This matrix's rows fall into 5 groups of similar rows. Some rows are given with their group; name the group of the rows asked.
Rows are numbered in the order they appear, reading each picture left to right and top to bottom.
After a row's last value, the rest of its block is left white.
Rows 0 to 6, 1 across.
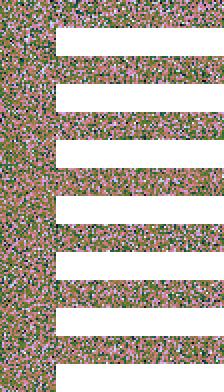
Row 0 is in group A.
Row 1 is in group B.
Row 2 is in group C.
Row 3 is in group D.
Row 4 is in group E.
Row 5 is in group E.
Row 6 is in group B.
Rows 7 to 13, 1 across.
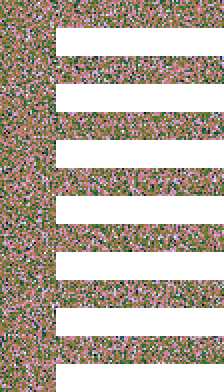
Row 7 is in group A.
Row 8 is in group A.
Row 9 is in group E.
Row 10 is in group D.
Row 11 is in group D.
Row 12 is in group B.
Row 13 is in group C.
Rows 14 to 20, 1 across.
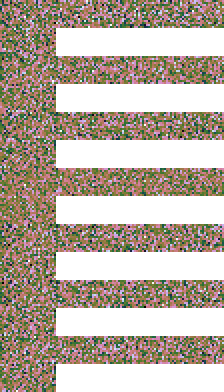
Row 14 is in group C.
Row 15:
B
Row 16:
E
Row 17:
C
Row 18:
E
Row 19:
E
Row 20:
B
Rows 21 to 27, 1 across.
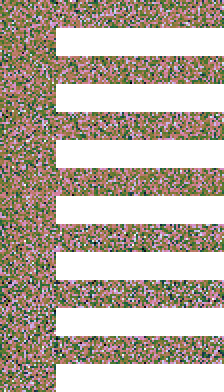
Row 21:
A
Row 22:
D
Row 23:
D
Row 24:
C
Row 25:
C
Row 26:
E
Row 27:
E
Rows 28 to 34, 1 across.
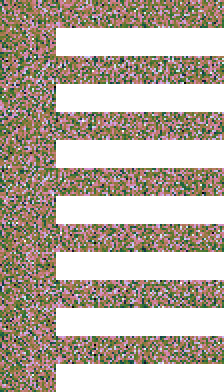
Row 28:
C
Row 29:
B
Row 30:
E
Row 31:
B
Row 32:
C
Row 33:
C
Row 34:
C
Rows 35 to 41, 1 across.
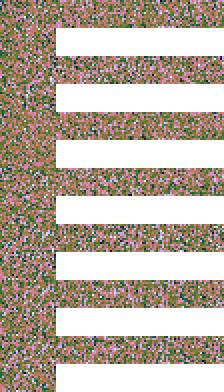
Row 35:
C
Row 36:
A
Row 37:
C
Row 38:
D
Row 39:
B
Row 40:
B
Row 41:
B
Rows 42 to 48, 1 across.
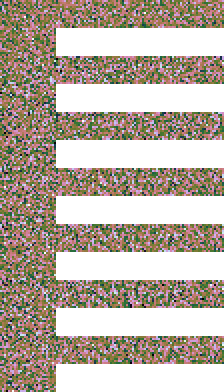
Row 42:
C
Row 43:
A
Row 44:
E
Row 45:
D
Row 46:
D
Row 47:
D
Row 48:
D
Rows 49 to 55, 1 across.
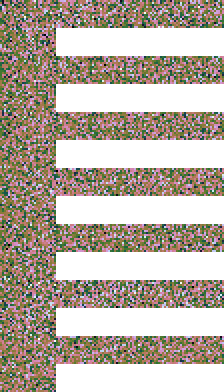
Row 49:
C
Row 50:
E
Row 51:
E
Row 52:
A
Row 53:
E
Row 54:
A
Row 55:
A
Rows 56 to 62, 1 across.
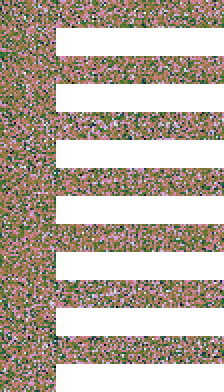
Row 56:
C
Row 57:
C
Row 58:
D
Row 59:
E
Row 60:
B
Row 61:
A
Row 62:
E
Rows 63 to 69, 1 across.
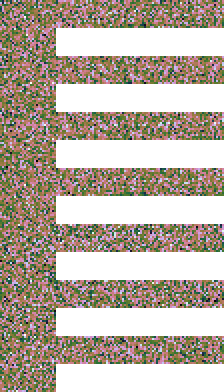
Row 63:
C
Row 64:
D
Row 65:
D
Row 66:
C
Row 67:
A
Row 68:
E
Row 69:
B
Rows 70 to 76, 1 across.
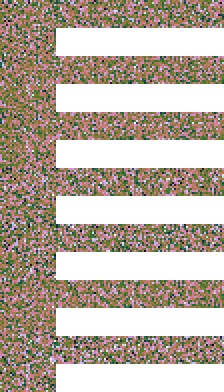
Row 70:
E
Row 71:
C
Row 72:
C
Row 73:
D
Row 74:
E
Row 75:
D
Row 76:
A
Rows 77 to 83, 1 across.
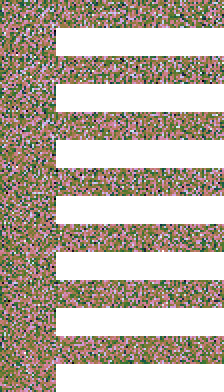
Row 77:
B
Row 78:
B
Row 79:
B
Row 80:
E
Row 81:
C
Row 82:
E
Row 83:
C
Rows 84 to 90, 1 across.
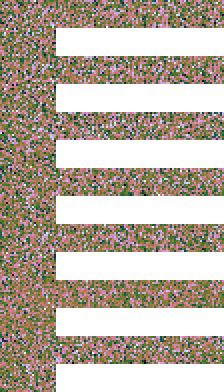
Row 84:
B
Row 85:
B
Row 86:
A
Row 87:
C
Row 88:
B
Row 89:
D
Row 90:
C
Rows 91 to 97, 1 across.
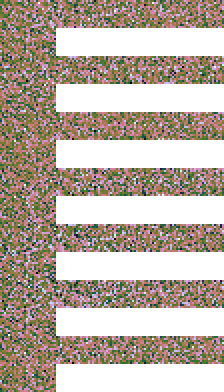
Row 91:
A
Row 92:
D
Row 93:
C
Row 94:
C
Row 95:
A
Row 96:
A
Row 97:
C
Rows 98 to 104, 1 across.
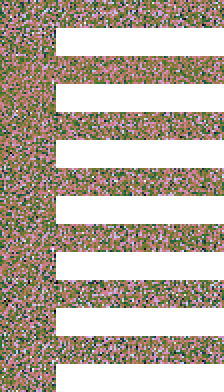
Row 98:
B
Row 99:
B
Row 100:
E
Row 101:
D
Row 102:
B
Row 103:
E
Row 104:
B
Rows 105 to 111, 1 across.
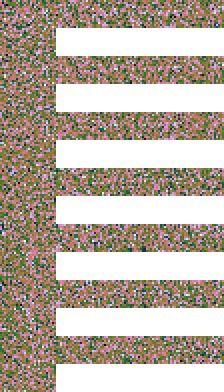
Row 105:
D
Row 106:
D
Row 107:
D
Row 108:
E
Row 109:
C
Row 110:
C
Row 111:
E
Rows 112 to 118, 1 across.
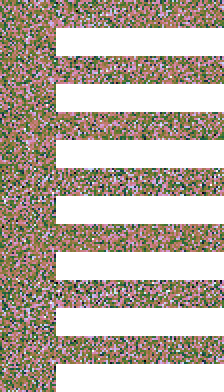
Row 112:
A
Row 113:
A
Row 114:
C
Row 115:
B
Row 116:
B
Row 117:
A
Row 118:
B
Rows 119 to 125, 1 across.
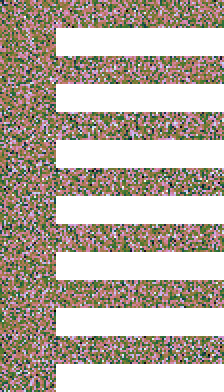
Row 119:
C
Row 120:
A
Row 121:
D
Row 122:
E
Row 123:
D
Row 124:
B
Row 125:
E
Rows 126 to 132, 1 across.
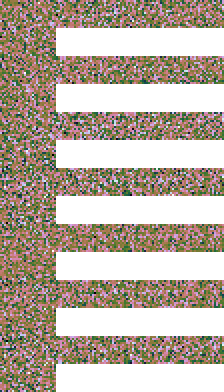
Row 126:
A
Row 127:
C
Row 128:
A
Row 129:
D
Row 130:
D
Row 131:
D
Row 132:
D
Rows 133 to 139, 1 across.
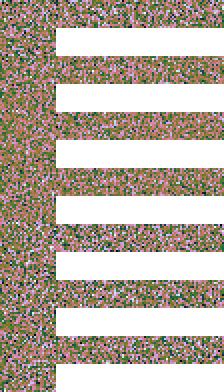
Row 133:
D
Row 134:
B
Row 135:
A
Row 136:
B
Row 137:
A
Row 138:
B
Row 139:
E
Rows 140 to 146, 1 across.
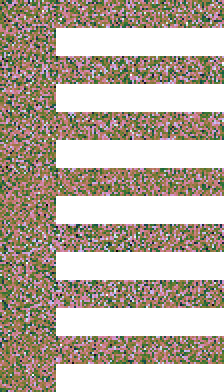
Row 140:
E
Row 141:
D
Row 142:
D
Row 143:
E
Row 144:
A
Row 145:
A
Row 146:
C
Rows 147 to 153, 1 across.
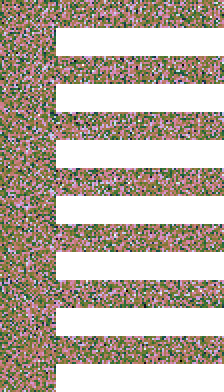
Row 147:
B
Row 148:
B
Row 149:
A
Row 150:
A
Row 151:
A
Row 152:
C
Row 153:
E
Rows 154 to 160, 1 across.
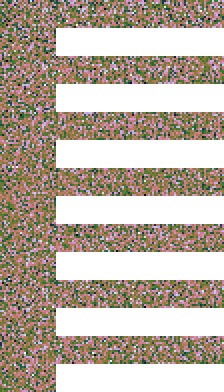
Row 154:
E
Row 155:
D
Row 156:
B
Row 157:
E
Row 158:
A
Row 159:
D
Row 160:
C
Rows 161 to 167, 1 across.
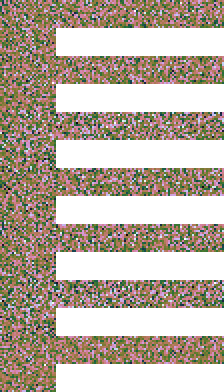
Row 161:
C
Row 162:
D
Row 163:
A
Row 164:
E
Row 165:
C
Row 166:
A
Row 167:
D
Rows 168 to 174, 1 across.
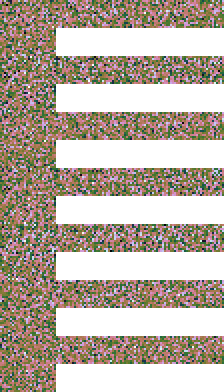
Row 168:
D
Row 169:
E
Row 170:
D
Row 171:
E
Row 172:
B
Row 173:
A
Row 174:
C
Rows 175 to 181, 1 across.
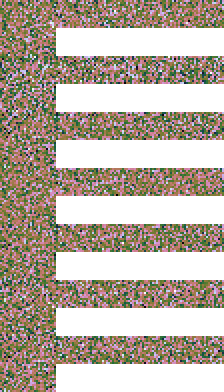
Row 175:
A
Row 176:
B
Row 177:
E
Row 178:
A
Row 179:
E
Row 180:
D
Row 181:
E
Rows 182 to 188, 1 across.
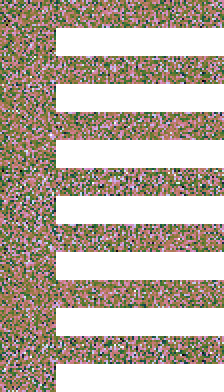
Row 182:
E
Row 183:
B
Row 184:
A
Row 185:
B
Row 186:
A
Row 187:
C
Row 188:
B
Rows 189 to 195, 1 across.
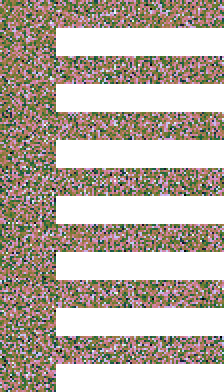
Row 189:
A
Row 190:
A
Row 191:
D
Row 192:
B
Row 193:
B
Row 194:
D
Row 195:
A
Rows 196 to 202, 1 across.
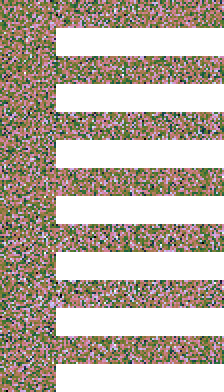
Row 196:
A
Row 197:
E
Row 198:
E
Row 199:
D
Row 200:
D
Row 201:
A
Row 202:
D
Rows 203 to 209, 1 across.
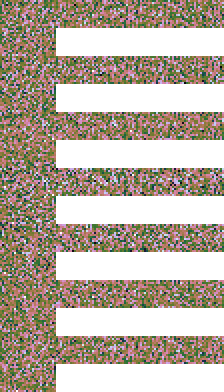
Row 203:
B
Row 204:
B
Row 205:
D
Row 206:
D
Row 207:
C
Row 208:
C
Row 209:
B
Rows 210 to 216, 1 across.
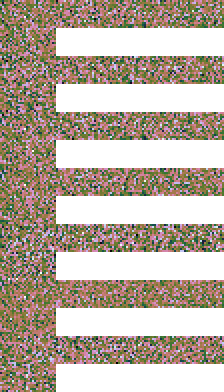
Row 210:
C
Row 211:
D
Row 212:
C
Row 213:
C
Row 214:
B
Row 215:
C
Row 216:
A
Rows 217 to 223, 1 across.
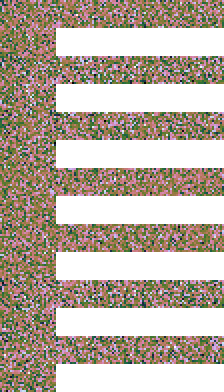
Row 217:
C
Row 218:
C
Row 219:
E
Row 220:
A
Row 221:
D
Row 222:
C
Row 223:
D
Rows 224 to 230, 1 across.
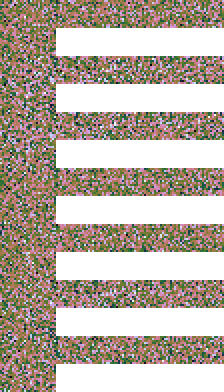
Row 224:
E
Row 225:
A
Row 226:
A
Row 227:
E
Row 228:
C
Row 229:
A
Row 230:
E
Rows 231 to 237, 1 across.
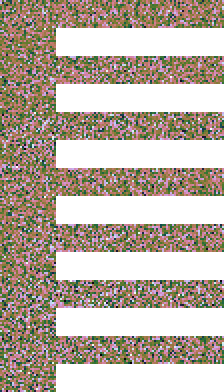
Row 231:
D
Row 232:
A
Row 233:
B
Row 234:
D
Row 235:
A
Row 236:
A
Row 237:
D
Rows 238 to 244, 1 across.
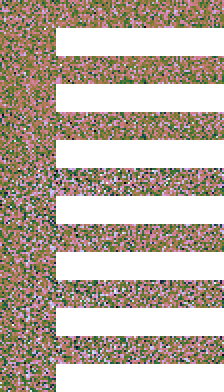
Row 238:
D
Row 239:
C
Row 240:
C
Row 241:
A
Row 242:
A
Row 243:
A
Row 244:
A
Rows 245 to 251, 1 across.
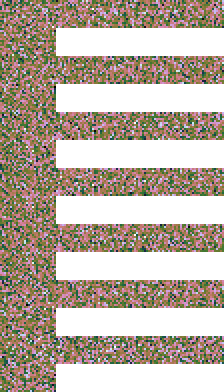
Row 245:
D
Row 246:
B
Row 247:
C
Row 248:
C
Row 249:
C
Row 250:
D
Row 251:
A
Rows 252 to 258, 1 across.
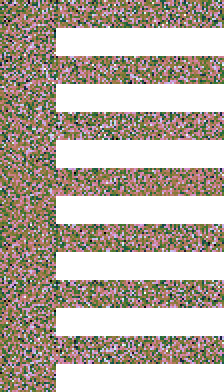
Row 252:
E
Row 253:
D
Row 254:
A
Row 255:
A
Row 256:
E
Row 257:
E
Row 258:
A
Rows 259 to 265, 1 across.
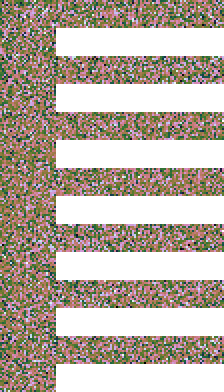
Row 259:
B
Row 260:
E
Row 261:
D
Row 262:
A
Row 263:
A
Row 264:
A
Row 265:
E
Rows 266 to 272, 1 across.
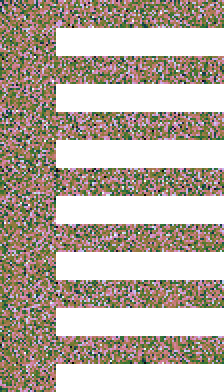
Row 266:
C
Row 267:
B
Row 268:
D
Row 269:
E
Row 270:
A
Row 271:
A
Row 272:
C
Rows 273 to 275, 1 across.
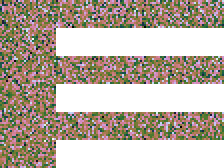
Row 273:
C
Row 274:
E
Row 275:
D
